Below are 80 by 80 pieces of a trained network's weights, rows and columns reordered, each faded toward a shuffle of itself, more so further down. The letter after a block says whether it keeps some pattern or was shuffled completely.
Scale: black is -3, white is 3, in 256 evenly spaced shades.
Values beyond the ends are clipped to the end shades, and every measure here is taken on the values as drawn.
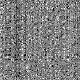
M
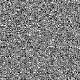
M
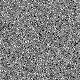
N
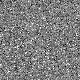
N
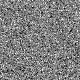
N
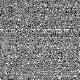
M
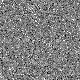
N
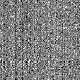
M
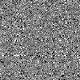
M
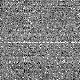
M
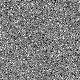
N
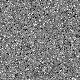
N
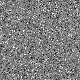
N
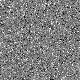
N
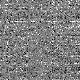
M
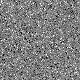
N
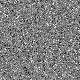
N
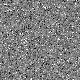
N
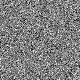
N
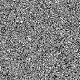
M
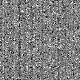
M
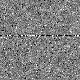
M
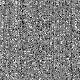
M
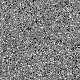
N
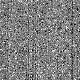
M
